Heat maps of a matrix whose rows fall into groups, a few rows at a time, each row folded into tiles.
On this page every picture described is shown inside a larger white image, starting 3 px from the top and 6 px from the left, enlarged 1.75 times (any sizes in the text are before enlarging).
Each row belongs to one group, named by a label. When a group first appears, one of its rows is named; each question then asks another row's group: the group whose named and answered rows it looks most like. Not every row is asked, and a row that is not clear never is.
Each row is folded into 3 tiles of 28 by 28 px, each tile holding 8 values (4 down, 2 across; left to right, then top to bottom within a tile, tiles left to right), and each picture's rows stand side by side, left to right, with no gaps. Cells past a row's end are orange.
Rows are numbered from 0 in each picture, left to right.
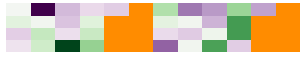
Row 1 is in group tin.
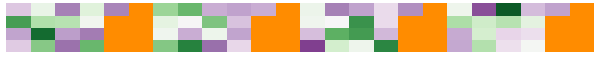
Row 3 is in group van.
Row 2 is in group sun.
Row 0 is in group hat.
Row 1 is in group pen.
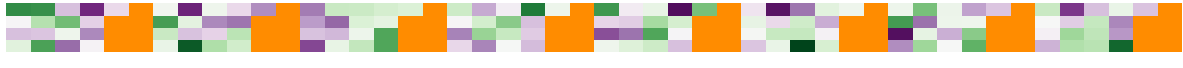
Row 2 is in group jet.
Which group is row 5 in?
sun
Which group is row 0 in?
pen
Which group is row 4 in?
pen
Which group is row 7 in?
sun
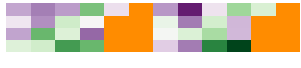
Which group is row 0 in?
sun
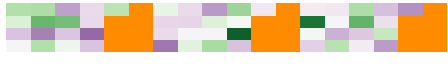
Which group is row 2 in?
van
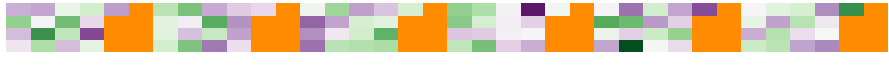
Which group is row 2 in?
jet
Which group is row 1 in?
pen
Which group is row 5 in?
pen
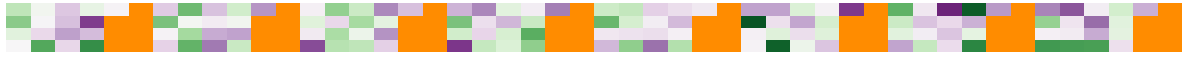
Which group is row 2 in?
van
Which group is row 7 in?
tin
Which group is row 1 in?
hat
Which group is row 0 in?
hat
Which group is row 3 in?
tin
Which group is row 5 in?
tin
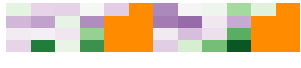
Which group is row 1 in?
jet
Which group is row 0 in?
jet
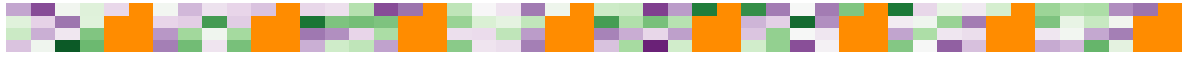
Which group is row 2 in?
van
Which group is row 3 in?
pen
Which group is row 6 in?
pen
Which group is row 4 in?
pen
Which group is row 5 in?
pen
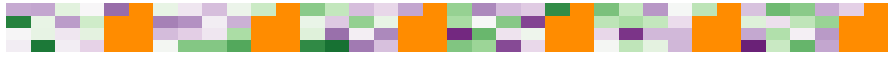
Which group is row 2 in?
pen
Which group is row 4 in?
pen
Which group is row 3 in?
pen
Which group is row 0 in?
tin
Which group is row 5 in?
van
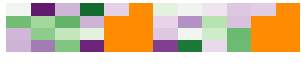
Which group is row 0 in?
sun
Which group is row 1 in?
jet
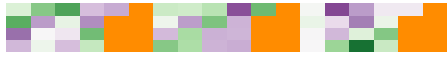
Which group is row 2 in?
tin
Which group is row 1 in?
pen
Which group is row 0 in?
van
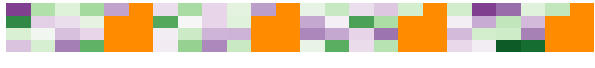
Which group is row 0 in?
hat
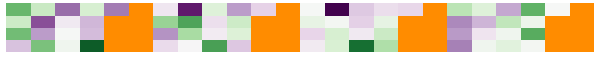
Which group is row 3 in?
jet
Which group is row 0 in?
hat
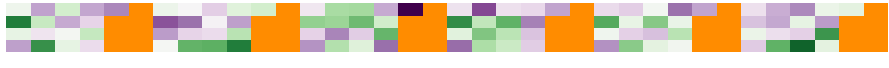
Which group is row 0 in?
tin
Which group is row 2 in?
van
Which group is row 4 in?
van
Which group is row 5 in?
jet
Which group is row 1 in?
jet
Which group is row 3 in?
sun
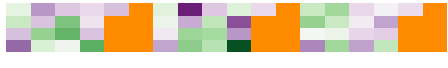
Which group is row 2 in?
hat
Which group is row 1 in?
sun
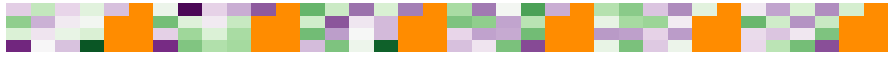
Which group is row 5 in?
tin
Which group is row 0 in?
hat
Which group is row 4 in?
pen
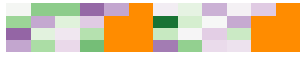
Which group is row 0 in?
van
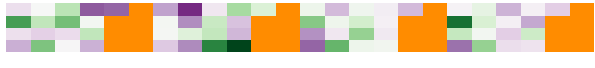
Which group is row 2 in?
van
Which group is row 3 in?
hat
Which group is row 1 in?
sun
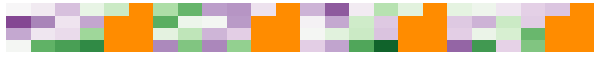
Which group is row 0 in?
jet
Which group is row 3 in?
jet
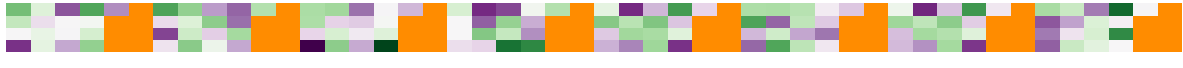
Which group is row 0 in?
hat
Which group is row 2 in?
hat
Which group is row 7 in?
jet
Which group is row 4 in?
sun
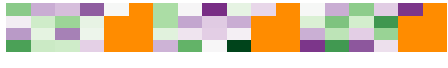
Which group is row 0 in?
pen
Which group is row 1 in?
hat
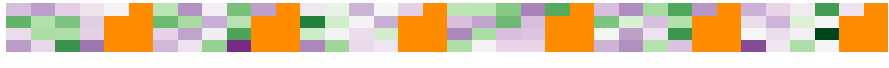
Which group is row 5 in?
jet
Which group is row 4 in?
tin
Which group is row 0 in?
sun
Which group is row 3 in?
pen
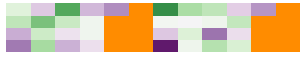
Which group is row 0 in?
van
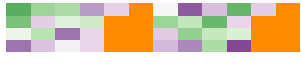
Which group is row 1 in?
sun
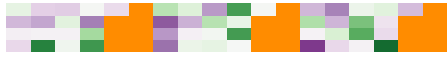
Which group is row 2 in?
sun
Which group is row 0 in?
jet
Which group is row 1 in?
jet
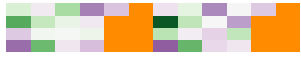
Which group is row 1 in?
hat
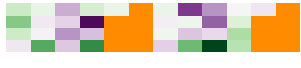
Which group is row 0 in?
hat
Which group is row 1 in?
tin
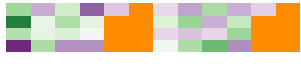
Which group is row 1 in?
tin
